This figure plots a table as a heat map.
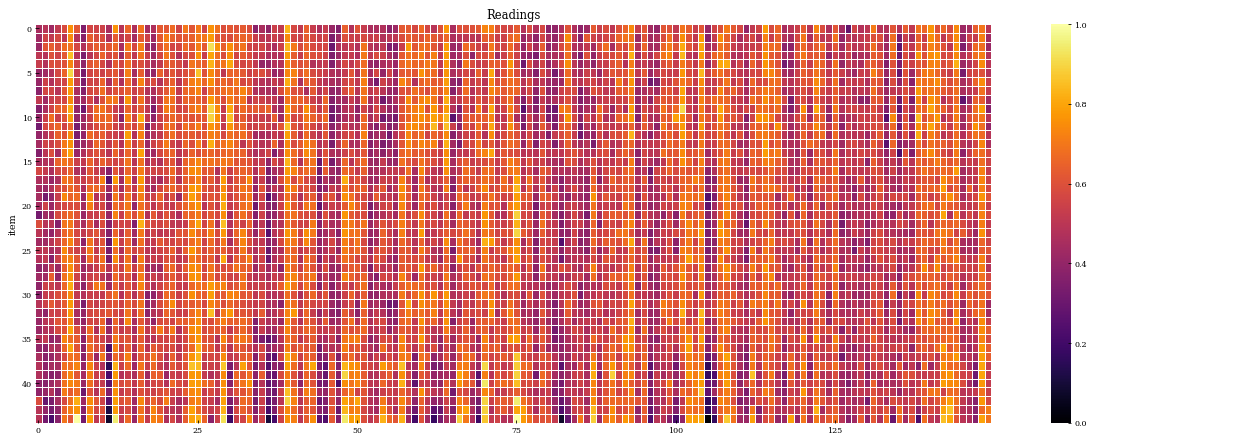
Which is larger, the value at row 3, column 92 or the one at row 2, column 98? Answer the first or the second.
the second
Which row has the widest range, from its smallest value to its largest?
44
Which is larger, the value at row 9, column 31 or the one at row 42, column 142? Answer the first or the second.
the second
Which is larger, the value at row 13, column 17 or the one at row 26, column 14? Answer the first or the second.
the second
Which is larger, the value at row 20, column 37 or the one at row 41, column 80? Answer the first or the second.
the second
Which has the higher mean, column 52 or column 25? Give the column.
25
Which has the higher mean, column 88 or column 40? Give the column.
40
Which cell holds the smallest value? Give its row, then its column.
44, 105
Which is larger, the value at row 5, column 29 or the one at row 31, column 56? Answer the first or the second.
the first
